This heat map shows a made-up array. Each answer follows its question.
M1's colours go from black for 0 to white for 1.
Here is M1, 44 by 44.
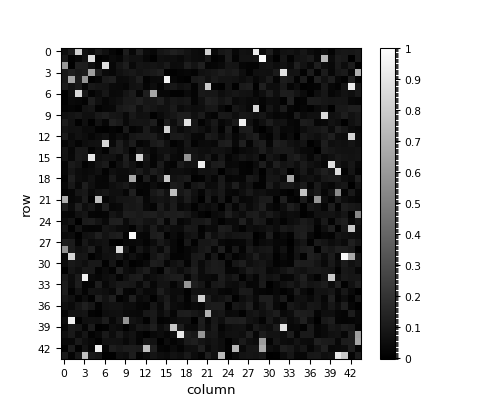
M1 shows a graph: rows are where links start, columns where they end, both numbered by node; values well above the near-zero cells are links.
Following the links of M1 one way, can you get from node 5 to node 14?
no
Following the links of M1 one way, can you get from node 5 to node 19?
no
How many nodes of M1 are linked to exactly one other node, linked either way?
12
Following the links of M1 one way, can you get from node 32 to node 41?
yes
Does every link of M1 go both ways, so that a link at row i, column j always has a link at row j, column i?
yes
